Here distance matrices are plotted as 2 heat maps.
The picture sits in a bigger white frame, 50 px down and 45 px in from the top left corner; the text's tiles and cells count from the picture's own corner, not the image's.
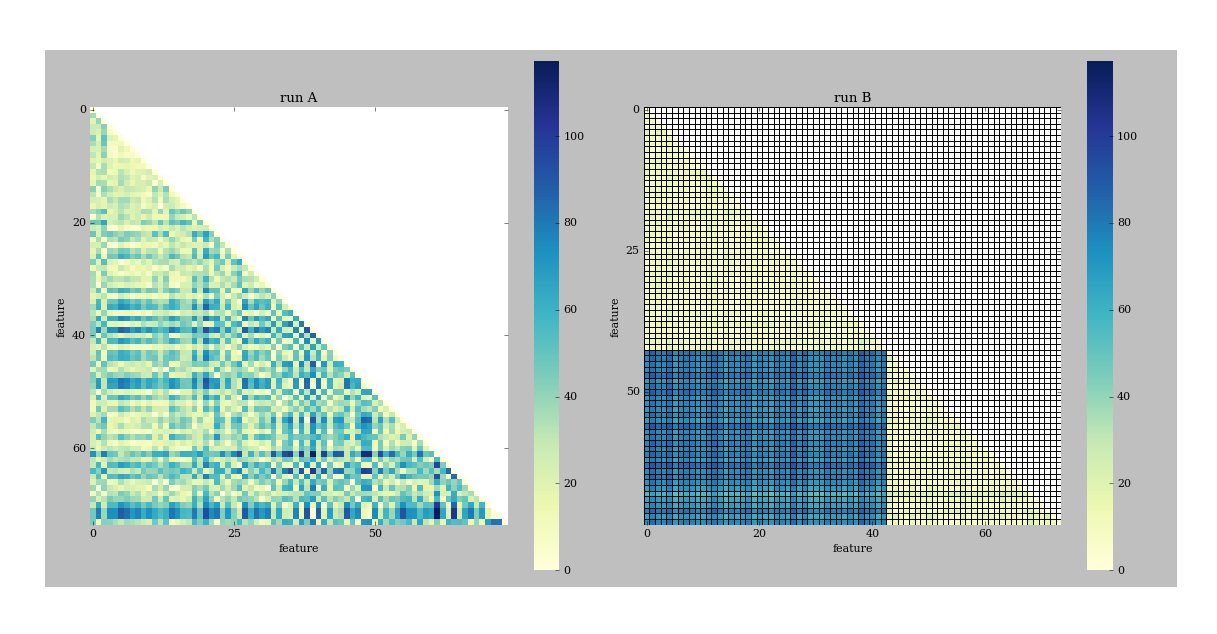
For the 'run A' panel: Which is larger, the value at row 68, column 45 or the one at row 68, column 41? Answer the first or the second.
the first
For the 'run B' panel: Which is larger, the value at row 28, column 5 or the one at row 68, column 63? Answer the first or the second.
the second
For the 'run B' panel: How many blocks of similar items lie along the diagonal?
2
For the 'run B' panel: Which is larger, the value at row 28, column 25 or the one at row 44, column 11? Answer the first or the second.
the second
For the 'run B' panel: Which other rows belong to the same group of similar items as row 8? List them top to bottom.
0, 1, 2, 3, 4, 5, 6, 7, 9, 10, 11, 12, 13, 14, 15, 16, 17, 18, 19, 20, 21, 22, 23, 24, 25, 26, 27, 28, 29, 30, 31, 32, 33, 34, 35, 36, 37, 38, 39, 40, 41, 42
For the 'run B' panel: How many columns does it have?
74
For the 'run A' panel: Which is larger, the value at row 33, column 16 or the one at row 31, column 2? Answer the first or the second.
the second
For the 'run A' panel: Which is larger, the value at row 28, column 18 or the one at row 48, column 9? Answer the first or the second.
the second
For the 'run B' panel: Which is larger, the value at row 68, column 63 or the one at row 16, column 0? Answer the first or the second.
the first
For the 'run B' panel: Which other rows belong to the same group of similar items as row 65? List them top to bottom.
43, 44, 45, 46, 47, 48, 49, 50, 51, 52, 53, 54, 55, 56, 57, 58, 59, 60, 61, 62, 63, 64, 66, 67, 68, 69, 70, 71, 72, 73
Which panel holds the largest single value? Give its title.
run A
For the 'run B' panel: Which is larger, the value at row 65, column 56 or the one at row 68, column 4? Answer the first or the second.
the second
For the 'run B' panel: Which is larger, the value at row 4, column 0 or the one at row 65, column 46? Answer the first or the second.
the first
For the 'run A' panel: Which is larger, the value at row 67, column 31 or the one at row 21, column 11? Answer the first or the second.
the second
